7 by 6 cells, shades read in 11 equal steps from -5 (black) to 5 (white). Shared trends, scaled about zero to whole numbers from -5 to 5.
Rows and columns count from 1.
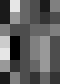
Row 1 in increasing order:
-4 -4 -2 -1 0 4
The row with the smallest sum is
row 7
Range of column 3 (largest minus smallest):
1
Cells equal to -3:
4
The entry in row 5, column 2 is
-5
